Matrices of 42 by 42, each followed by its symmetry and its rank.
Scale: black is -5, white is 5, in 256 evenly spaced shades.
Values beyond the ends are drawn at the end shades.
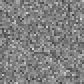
neither, full rank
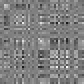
symmetric, rank three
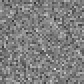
neither, full rank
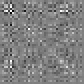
symmetric, rank three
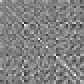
symmetric, rank five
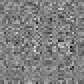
neither, rank five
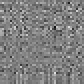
neither, rank five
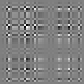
symmetric, rank one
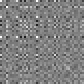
symmetric, rank three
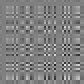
symmetric, rank one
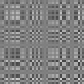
symmetric, rank one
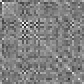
symmetric, rank five
